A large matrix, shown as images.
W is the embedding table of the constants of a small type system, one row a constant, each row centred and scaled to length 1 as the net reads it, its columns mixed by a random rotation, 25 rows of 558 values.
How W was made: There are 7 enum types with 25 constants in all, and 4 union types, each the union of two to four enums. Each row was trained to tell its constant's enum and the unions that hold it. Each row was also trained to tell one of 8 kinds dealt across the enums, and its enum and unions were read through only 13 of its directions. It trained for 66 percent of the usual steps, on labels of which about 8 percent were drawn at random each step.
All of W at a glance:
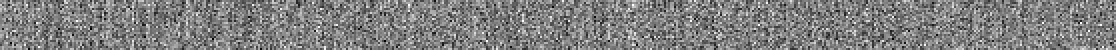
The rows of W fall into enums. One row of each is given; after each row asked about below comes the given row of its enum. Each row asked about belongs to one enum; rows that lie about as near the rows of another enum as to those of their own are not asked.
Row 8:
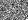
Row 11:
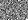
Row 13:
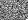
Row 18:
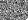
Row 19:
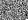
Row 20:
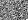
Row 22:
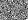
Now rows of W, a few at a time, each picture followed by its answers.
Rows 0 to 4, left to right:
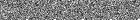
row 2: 19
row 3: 19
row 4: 8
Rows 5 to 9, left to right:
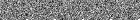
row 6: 20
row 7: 20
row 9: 20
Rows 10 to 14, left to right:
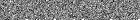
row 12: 18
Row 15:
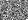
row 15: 8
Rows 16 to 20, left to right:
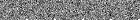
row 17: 11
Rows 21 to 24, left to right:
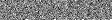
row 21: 13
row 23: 8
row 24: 19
